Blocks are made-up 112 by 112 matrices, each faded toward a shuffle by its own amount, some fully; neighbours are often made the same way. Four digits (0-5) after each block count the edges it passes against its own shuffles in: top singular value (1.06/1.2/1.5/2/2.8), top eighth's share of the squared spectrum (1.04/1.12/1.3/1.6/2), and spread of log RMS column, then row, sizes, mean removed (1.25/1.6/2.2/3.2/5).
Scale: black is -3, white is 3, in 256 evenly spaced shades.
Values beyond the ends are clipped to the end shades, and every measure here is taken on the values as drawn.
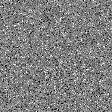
2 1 0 0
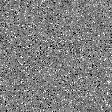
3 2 0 1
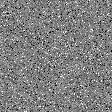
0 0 0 0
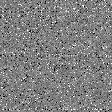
3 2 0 1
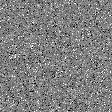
0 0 0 0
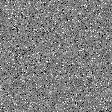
0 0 0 0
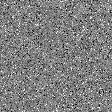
0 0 1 0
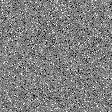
0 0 0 0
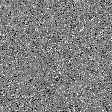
0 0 0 0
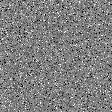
0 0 0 0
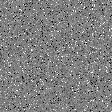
2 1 0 0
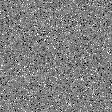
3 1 0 0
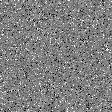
2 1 0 0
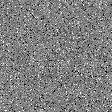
2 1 0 0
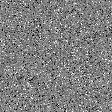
1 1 0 0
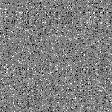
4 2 1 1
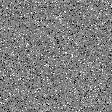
2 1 0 0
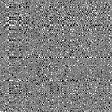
5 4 2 3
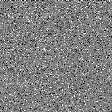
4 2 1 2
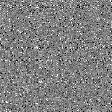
4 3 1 2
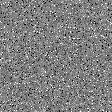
2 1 0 0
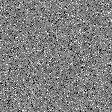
0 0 0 0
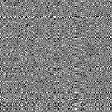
5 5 3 4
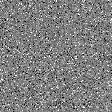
3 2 0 1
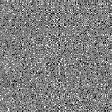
4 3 2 2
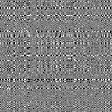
5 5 3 4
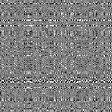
5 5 3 4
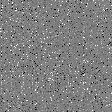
3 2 1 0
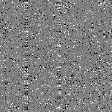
4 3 2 1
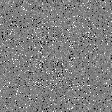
4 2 1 1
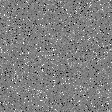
0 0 0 0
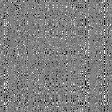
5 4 4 2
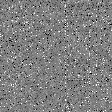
3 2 2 0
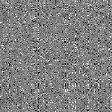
4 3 3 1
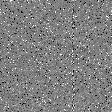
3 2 1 0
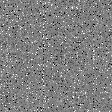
3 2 1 0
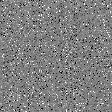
3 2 1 0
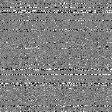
3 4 2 4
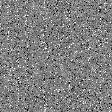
1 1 2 0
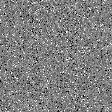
0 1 2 0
